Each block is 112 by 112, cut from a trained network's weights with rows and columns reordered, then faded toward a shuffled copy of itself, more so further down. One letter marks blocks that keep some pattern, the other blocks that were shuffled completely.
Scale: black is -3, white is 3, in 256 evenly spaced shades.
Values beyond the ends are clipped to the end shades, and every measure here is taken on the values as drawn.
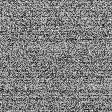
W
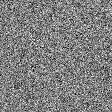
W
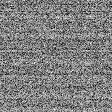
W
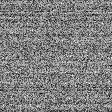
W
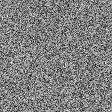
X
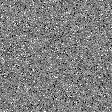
W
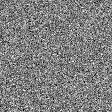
X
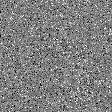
W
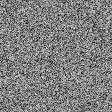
X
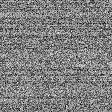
W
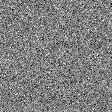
X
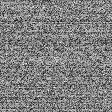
W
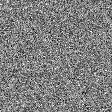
X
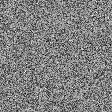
X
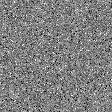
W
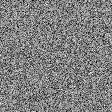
X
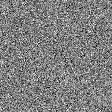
W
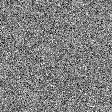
X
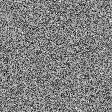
X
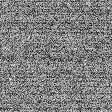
W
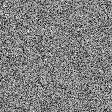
X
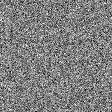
X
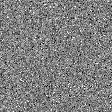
W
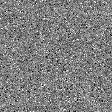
W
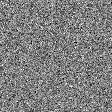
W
